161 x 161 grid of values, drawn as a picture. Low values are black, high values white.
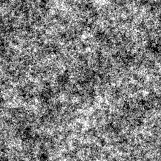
The values follow a bell shape. There is no overall slope. Overall the values sit about 50% of the way up the scale. No row or column stands out. Neither half mirrors the other. The texture is blotchy.
